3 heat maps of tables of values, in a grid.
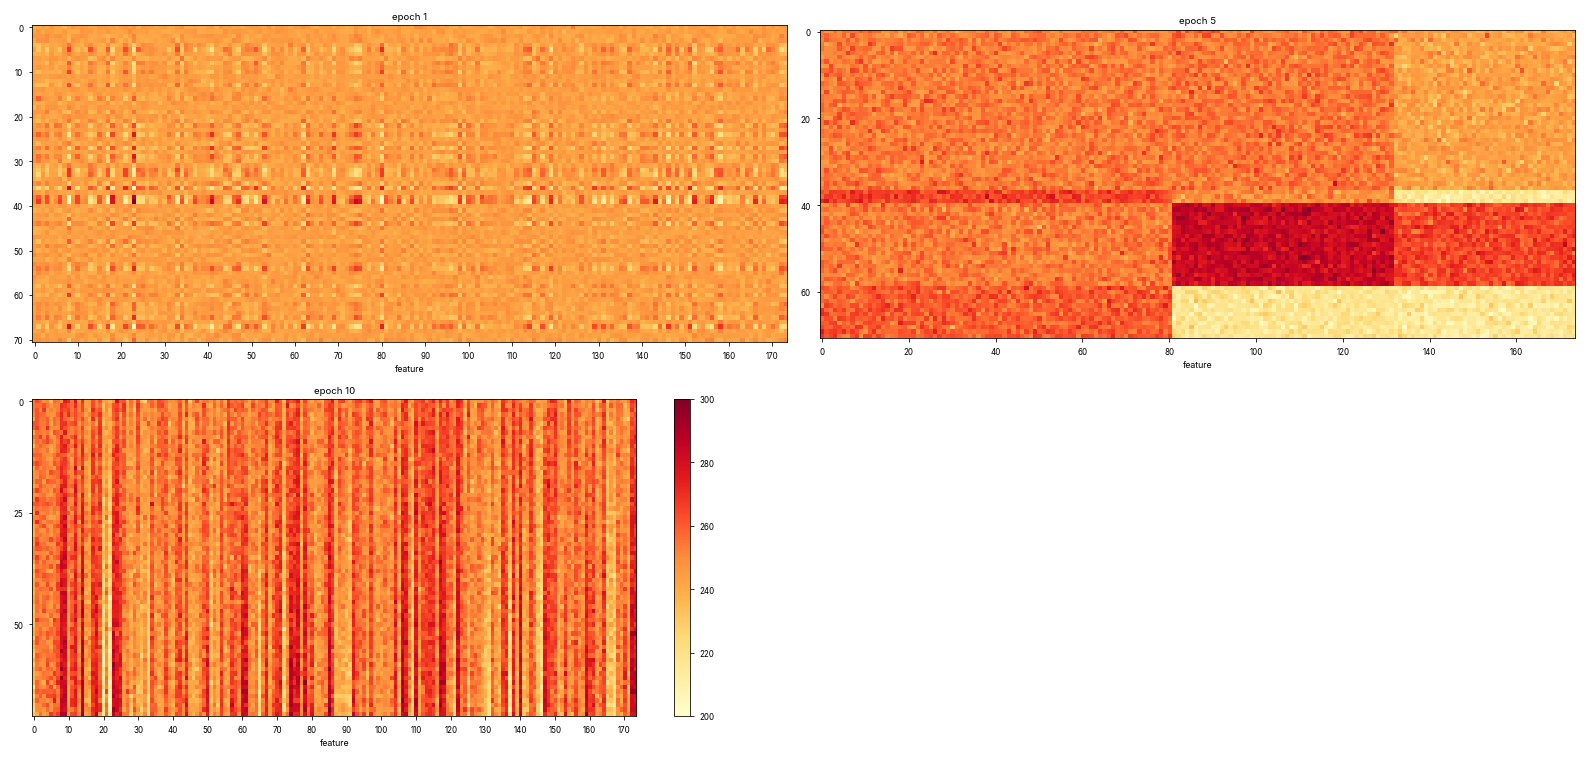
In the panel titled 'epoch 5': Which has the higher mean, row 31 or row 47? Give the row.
47
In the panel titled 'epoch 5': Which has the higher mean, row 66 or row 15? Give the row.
15
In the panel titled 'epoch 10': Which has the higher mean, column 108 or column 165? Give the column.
108
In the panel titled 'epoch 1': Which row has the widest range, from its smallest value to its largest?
39
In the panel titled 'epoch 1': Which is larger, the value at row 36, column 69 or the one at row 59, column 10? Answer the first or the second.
the second
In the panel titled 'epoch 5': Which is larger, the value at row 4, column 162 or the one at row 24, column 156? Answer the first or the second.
the first
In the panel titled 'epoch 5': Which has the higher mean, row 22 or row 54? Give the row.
54
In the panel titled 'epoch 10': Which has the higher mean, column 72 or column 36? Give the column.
36
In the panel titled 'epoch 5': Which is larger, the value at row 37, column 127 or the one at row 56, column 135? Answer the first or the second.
the second
